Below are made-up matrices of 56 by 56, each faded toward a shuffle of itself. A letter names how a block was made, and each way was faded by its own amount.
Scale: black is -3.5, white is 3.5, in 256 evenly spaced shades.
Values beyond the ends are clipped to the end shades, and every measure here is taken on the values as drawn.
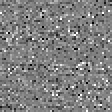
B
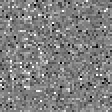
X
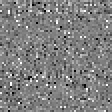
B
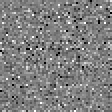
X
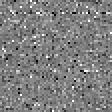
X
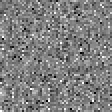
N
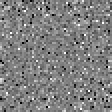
B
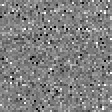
X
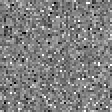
N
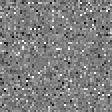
X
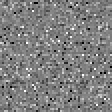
X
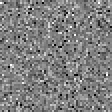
N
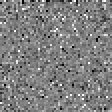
B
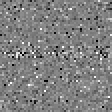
X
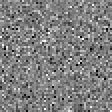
N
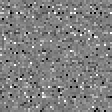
B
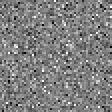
N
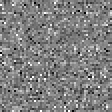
N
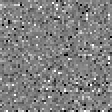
B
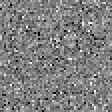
N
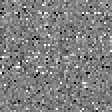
X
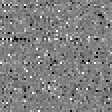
B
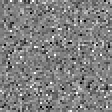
X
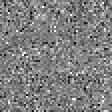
N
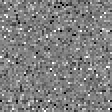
X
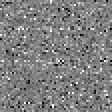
B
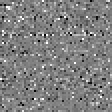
B
